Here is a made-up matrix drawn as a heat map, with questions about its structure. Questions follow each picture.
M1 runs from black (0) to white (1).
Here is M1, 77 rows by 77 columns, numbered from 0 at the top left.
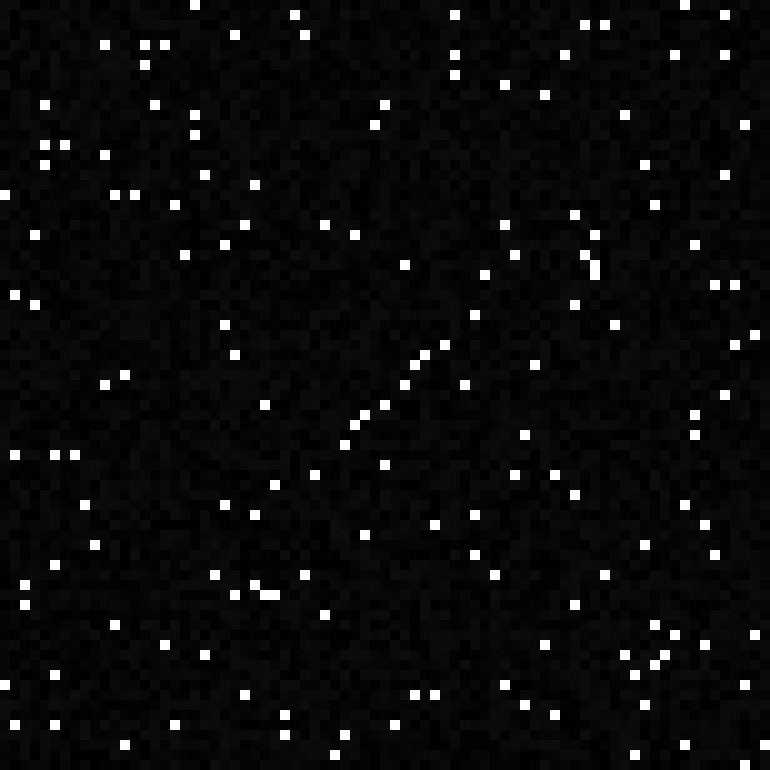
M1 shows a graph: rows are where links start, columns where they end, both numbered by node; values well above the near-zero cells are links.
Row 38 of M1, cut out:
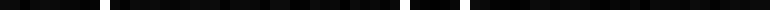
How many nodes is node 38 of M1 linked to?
3
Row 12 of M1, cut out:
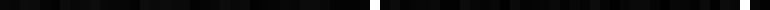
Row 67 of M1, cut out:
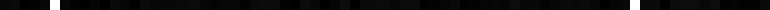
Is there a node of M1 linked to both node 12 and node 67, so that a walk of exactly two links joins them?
no
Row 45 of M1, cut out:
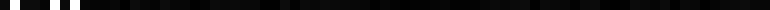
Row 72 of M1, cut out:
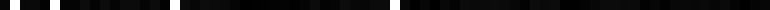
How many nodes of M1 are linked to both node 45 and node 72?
2
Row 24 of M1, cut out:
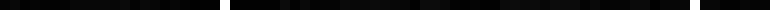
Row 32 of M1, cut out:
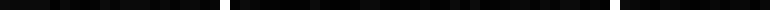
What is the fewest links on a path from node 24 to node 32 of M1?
2
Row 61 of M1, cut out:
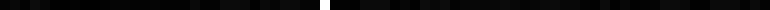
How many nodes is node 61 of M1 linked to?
1
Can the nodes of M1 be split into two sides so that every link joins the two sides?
yes
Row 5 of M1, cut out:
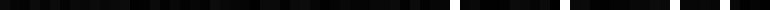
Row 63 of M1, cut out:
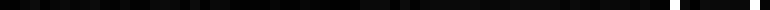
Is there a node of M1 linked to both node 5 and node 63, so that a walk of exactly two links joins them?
yes
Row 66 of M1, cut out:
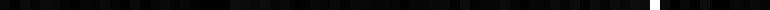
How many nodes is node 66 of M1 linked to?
1
